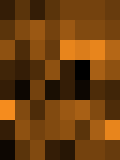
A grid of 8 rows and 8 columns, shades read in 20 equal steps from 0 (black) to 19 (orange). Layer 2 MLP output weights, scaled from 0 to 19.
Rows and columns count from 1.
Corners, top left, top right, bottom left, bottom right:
4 8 1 8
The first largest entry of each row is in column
5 3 5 7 3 1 8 3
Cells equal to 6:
5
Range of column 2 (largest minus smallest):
10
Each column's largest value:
19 11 12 11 18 17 18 18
